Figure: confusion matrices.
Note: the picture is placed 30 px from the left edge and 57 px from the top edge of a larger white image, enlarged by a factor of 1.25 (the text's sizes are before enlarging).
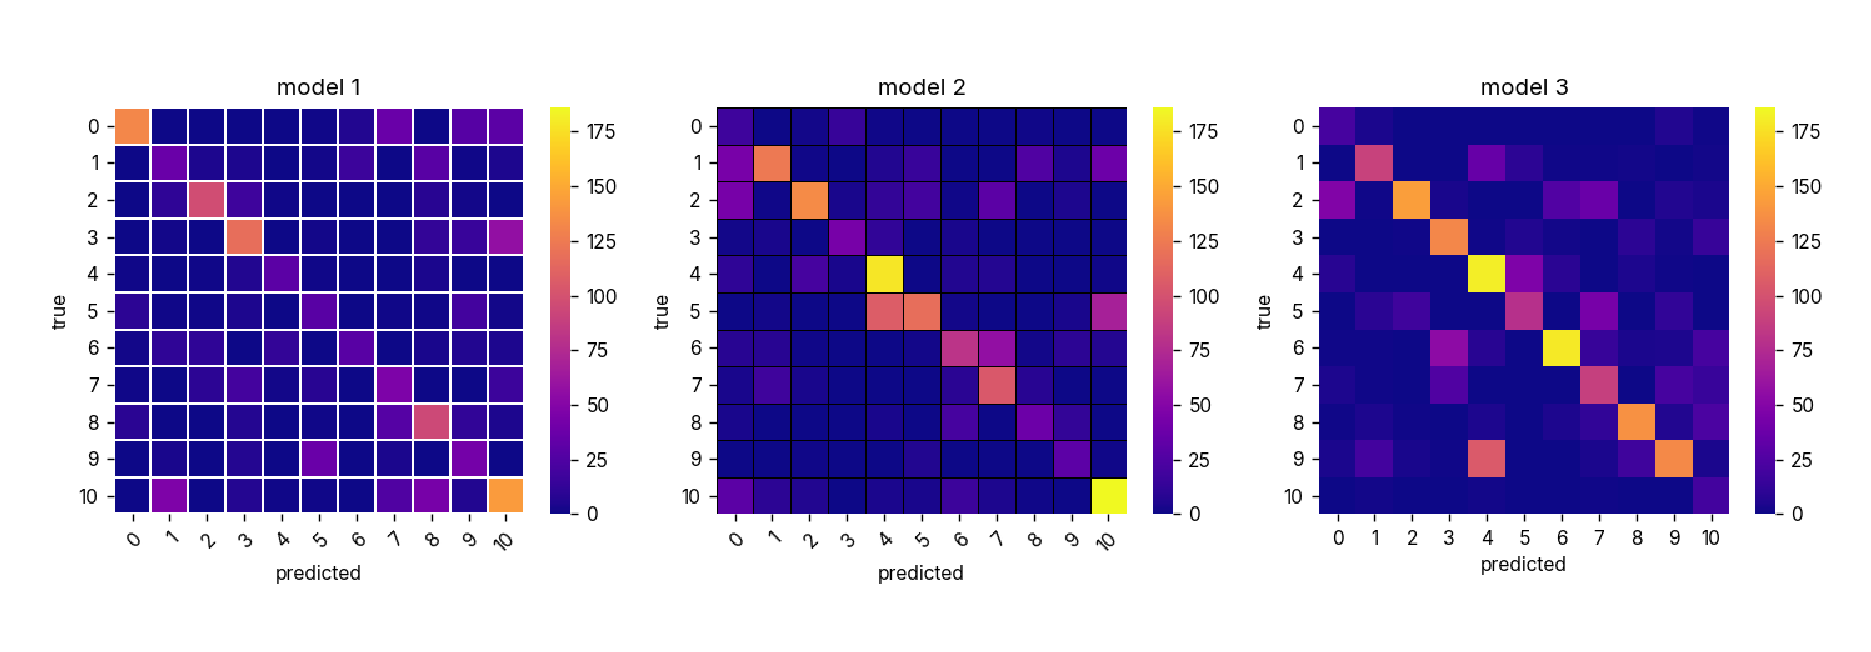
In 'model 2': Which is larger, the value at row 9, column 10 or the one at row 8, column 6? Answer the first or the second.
the second
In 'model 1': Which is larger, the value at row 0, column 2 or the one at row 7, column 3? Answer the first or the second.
the second
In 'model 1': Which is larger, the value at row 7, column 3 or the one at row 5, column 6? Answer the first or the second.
the first
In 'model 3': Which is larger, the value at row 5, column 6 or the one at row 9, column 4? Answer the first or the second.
the second
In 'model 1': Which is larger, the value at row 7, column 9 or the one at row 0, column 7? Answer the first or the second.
the second
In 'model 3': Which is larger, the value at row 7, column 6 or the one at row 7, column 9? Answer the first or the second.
the second
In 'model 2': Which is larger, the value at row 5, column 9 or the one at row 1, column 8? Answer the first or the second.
the second
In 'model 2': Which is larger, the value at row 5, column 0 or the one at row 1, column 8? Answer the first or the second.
the second
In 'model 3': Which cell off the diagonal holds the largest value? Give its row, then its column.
9, 4
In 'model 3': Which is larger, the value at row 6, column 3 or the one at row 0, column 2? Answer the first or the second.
the first
